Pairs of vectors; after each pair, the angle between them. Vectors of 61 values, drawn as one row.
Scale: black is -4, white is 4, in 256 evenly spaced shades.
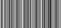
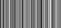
nearly opposite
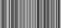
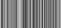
orthogonal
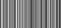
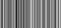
nearly opposite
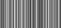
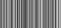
partly opposed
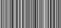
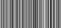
nearly parallel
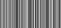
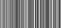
nearly parallel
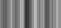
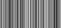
partly opposed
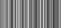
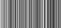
partly aligned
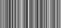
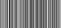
partly aligned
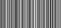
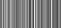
partly aligned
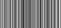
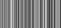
partly aligned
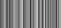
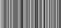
nearly opposite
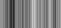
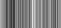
nearly parallel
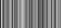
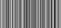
partly aligned
